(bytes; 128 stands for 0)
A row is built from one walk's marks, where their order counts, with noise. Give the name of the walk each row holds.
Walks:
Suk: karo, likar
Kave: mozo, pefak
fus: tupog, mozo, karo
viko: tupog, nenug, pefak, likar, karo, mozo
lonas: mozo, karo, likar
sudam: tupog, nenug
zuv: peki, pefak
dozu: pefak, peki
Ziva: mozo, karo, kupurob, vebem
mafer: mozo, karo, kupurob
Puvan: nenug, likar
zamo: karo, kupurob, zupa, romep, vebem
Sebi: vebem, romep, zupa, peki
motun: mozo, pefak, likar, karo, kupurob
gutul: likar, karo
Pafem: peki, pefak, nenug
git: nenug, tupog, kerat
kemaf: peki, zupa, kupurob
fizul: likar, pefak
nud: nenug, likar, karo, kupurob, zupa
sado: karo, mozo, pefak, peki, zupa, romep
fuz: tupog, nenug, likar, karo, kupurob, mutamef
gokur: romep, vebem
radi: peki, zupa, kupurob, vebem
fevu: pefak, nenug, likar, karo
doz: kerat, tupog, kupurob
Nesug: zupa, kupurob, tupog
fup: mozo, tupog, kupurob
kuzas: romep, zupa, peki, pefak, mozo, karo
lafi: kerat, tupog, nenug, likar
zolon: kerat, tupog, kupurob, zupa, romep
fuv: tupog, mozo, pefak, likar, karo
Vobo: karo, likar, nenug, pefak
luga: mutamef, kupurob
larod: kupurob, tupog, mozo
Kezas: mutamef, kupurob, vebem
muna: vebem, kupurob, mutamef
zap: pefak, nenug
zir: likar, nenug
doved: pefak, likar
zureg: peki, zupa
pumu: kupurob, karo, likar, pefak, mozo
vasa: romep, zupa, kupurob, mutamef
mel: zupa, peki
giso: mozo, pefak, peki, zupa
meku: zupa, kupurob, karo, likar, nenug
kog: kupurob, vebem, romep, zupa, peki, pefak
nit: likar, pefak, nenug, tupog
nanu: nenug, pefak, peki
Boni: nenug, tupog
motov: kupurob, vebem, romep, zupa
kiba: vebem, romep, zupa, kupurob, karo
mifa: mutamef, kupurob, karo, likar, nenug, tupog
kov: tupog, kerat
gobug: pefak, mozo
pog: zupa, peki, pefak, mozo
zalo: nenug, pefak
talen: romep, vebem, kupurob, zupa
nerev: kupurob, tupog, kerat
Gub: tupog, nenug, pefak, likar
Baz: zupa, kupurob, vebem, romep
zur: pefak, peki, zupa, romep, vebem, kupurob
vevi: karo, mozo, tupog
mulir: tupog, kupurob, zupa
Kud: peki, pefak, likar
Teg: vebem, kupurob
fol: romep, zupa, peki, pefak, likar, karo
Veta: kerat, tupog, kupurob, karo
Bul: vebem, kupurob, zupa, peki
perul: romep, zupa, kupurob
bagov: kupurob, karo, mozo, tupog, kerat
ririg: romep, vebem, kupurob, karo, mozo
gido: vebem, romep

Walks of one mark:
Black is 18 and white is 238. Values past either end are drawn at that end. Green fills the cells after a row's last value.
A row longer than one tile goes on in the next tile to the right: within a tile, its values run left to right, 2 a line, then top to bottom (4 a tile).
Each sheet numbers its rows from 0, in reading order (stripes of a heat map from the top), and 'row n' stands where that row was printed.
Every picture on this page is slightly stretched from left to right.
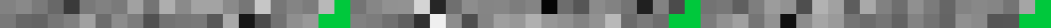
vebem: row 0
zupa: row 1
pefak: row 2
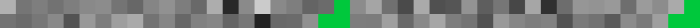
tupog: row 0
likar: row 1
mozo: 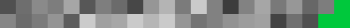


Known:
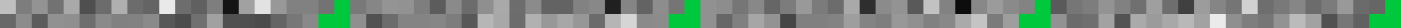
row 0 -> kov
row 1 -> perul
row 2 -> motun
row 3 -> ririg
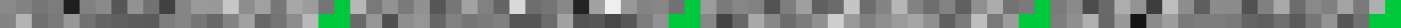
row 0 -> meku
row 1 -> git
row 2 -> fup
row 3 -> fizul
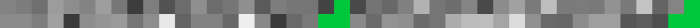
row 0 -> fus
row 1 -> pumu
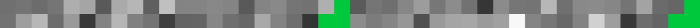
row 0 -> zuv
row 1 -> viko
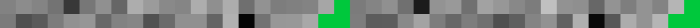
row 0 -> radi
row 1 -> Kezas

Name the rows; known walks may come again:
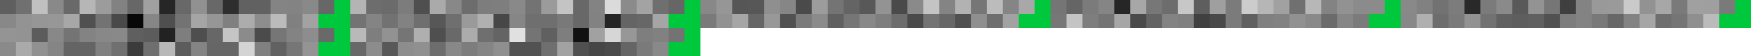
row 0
fuz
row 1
nit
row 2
Gub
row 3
Pafem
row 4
meku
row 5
fevu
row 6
kov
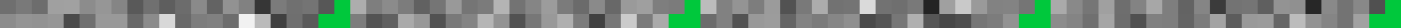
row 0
kuzas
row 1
doz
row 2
nerev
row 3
Veta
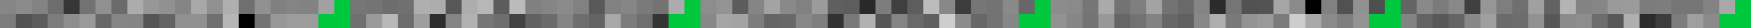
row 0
radi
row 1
zuv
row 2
fol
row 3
kiba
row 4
zamo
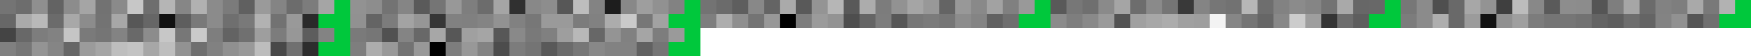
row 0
nanu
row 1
motun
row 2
zalo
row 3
viko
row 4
fizul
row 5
pog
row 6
Vobo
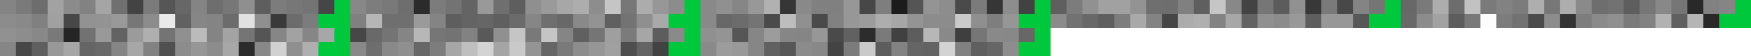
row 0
fus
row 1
zir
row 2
nud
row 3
zolon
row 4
Sebi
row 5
Teg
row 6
gobug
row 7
fuv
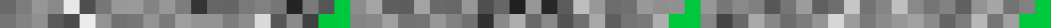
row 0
giso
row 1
Suk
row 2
fup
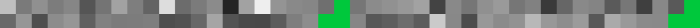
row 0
git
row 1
talen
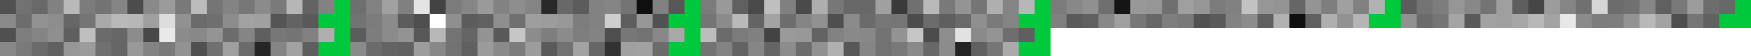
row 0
pumu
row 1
zureg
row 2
Kud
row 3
Kezas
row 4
ririg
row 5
gido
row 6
Baz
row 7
Boni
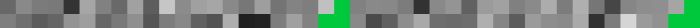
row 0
gokur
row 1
zur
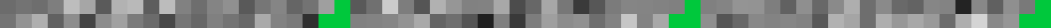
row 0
kog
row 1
muna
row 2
perul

